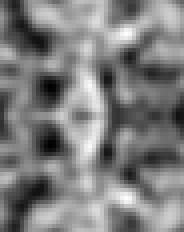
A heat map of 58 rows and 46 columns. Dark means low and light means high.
The top and bottom halves mirror each other. Overall the values sit about 50% of the way up the scale. There is no overall slope. There are no regular stripes. No lone cell stands out from its neighbours. The field is mottled with small blotches. No single row or column stands out from its neighbours.
